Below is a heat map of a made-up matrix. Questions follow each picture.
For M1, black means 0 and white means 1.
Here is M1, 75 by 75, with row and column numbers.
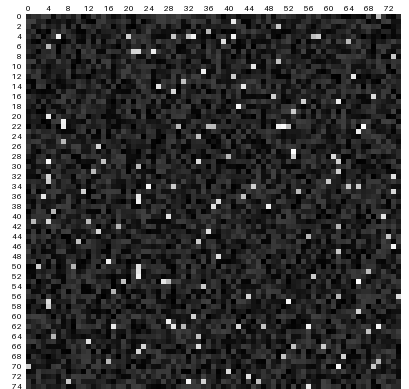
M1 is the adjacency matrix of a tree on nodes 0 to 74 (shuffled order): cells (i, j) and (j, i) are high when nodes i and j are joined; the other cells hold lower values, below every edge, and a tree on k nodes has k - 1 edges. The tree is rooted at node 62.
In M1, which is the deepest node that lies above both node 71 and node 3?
29
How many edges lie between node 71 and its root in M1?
7
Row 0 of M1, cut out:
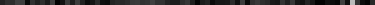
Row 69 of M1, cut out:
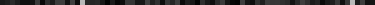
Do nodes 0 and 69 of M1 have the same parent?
yes
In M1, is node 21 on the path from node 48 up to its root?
no
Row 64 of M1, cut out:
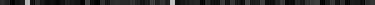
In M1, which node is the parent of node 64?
34
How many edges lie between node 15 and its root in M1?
2
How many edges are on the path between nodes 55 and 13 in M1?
4
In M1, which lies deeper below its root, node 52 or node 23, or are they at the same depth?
the same depth
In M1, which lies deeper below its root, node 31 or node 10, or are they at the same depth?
node 10
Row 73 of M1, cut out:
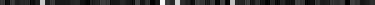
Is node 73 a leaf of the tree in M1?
no
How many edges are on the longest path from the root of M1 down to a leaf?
9
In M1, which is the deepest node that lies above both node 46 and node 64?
29
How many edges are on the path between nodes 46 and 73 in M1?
1
